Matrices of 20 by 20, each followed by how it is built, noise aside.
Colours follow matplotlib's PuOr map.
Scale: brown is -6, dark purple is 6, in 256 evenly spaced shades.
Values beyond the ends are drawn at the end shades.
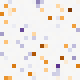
sparse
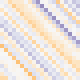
Toeplitz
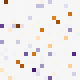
sparse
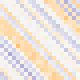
Toeplitz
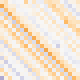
Toeplitz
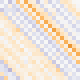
Toeplitz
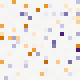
sparse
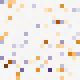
sparse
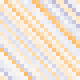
Toeplitz
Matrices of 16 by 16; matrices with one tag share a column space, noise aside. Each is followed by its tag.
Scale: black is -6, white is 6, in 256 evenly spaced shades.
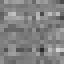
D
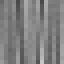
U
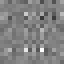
D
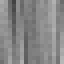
U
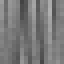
U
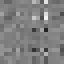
D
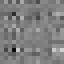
D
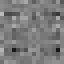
D
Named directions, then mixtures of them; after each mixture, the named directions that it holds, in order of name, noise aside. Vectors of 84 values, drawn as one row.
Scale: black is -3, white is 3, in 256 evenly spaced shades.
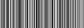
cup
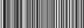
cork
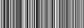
cork, cup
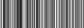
cork, cup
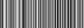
cork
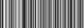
cork, cup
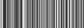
cork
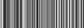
cork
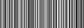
cork, cup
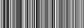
cork, cup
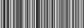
cork, cup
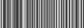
cork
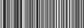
cork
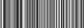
cork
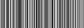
cup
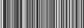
cork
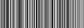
cup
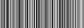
cup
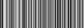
cork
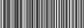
cork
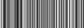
cork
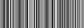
cup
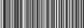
cork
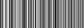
cork, cup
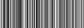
cork, cup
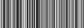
cork, cup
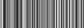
cork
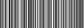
cup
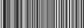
cork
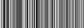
cork, cup
